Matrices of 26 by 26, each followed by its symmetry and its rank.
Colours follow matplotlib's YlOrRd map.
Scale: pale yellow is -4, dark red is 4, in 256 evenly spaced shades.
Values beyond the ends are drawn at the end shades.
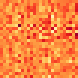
neither, rank five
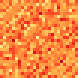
symmetric, full rank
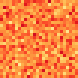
neither, full rank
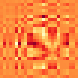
antisymmetric, rank two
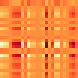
neither, rank one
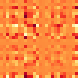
antisymmetric, rank two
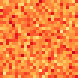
neither, full rank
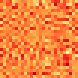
neither, rank five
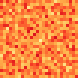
symmetric, full rank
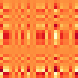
neither, rank one
